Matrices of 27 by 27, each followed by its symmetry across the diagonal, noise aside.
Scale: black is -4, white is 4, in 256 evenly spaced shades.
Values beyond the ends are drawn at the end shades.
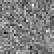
antisymmetric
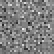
antisymmetric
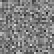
antisymmetric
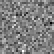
antisymmetric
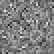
symmetric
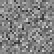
symmetric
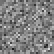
symmetric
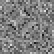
symmetric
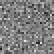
neither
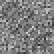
symmetric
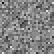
symmetric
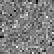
symmetric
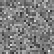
neither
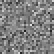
antisymmetric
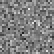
antisymmetric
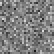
neither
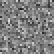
antisymmetric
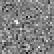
neither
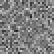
symmetric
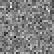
neither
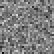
neither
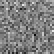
neither
